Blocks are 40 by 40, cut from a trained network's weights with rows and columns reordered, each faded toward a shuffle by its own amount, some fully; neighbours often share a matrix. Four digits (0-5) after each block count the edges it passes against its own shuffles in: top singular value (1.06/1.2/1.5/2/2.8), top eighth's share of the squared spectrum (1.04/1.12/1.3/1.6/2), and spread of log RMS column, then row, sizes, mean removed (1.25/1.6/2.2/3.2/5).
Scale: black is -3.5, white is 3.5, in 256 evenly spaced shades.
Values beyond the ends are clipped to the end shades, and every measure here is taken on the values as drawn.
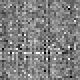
3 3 1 2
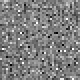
0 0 0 0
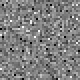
0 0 0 0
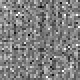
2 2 0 1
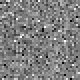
0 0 0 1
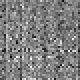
3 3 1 2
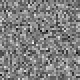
2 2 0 0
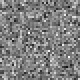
0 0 0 0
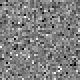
0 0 0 0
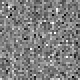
1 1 0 0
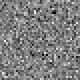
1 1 0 0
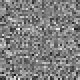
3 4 1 2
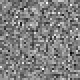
2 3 1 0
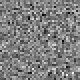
2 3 1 1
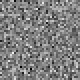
0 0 0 0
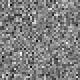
3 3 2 1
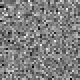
0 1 0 0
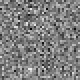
3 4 1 1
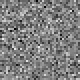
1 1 0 0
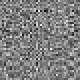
3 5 2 2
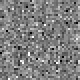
2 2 0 1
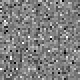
1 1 0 0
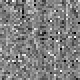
2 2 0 1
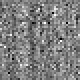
3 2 0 1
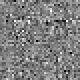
2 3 1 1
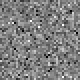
1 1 0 0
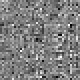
3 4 2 2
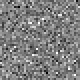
0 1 0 0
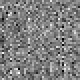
2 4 2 1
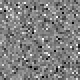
0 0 0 0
